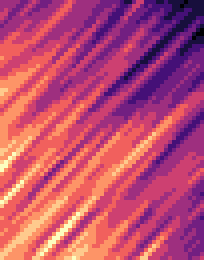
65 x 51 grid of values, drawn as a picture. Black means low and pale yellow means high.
The ninth with the lowest average is the top right. The halves do not mirror each other. Values rise toward the bottom left. Streaks slant up to the right.
